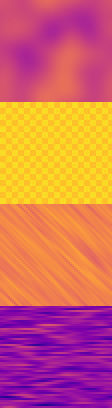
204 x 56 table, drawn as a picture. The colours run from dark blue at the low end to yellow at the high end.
It is made of 4 by 1 panels. Panel 1,1: middling, smooth. Panel 2,1: very high, checkered, faint in contrast. Panel 3,1: high, slanting down to the right, faint in contrast. Panel 4,1: low, streaked across.
